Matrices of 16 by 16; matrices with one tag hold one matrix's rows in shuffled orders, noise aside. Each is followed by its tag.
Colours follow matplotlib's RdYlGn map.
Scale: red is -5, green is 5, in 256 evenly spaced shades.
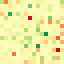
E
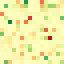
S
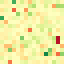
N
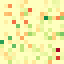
N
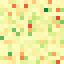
N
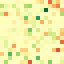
E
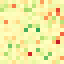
E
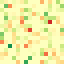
S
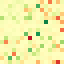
E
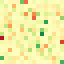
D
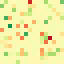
S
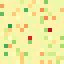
S
